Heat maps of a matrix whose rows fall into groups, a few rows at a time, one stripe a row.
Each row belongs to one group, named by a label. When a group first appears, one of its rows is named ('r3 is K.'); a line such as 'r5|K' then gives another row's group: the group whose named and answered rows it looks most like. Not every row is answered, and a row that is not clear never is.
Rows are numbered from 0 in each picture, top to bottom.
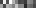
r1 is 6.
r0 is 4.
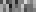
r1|6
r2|6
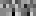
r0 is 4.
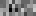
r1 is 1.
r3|6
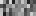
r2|6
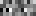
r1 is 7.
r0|1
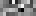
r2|7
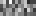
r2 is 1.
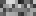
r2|1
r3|7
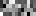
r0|4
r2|7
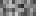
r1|7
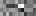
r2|7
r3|6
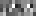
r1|4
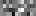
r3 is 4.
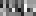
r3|7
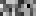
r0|7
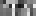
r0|7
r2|4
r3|4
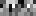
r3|6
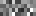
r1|1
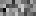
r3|6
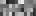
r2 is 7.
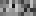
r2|6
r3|7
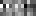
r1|6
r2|6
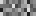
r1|4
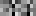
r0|4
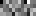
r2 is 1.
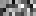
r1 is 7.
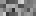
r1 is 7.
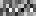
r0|1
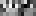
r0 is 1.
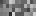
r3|1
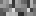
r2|4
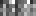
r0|4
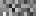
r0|6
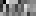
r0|7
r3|1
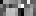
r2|7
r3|7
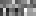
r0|4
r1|6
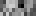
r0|7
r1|7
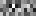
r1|4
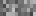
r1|7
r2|4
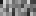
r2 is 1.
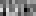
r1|6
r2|6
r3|7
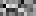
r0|7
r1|7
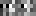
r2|4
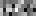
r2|6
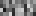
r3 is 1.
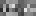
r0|7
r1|4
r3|7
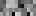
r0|7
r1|7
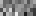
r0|1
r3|6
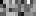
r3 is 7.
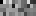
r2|7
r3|6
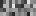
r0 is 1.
